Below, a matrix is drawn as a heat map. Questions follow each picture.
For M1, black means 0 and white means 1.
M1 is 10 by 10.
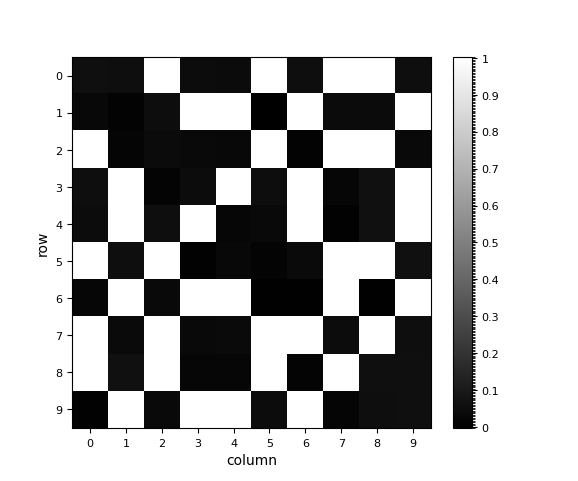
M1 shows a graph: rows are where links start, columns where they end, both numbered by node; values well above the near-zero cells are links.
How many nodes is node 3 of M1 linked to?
4
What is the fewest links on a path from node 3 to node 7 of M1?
2
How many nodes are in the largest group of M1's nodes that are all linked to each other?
5
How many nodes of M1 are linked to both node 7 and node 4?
1
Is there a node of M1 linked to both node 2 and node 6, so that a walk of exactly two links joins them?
yes
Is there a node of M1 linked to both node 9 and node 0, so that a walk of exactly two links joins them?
no
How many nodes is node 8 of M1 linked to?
4
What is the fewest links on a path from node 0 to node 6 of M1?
2
